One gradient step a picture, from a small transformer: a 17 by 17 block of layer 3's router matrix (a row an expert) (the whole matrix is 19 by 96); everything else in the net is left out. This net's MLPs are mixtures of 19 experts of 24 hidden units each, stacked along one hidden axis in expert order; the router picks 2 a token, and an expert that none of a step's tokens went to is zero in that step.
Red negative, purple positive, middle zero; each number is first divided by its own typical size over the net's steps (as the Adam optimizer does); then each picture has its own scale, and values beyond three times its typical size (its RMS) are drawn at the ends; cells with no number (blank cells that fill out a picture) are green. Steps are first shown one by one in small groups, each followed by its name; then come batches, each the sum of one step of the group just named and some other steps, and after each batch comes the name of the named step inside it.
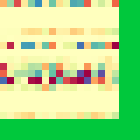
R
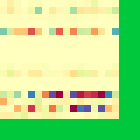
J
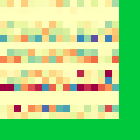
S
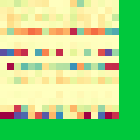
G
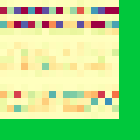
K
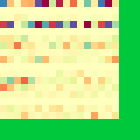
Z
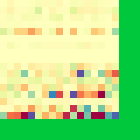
J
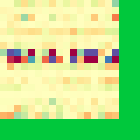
G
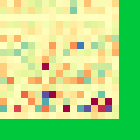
R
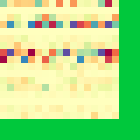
Z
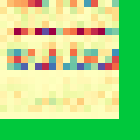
K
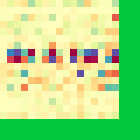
R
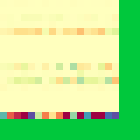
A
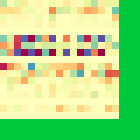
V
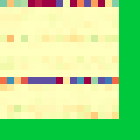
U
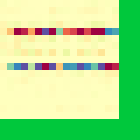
V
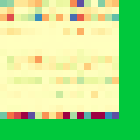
A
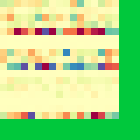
A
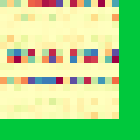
U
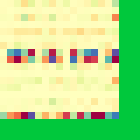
A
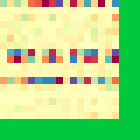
U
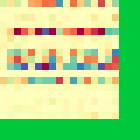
U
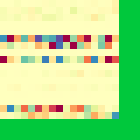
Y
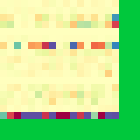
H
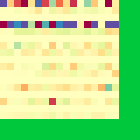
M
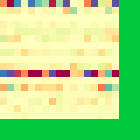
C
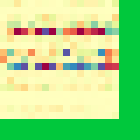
Y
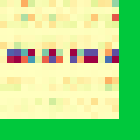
M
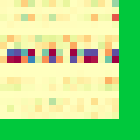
Y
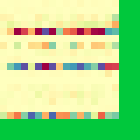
H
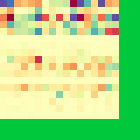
M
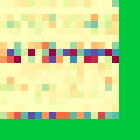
H
